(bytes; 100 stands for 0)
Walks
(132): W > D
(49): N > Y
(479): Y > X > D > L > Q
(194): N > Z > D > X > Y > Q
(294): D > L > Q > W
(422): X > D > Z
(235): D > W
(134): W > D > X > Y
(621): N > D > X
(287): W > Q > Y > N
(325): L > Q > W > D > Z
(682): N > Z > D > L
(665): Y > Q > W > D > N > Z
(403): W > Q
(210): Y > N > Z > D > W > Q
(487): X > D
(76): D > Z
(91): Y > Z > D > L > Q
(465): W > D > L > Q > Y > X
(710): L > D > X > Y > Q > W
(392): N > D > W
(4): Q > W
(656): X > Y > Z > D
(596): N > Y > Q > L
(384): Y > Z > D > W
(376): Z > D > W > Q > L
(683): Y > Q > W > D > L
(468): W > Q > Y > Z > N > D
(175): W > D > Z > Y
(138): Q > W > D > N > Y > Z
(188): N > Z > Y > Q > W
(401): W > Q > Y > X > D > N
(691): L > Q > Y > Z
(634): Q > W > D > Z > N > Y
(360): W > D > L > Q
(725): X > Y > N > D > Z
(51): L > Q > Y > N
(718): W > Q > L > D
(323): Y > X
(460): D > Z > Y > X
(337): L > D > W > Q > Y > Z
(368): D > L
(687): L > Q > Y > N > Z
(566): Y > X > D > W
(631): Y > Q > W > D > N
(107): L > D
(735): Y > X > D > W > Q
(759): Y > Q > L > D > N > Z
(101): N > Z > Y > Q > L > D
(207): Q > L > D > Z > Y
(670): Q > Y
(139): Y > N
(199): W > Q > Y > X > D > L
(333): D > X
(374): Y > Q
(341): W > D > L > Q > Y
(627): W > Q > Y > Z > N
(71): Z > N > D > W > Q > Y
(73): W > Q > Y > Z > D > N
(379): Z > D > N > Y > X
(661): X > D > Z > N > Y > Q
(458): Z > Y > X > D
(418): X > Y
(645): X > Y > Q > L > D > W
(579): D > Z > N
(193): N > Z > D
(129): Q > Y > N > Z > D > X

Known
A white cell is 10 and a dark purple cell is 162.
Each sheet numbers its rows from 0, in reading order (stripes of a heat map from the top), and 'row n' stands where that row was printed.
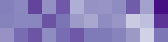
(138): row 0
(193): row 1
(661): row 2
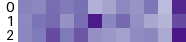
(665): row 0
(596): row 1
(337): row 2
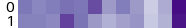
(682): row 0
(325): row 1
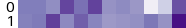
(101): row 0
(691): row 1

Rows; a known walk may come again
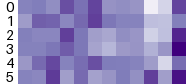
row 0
(101)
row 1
(374)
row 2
(193)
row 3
(76)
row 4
(661)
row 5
(687)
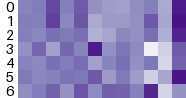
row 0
(337)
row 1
(138)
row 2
(665)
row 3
(360)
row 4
(73)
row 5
(682)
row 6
(287)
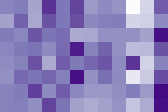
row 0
(718)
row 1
(403)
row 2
(725)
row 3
(596)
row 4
(51)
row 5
(479)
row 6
(691)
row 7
(325)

